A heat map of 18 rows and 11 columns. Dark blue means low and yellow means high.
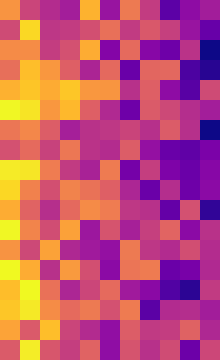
Grain: fine. Histogram: bell-shaped. Slope: up to the left.
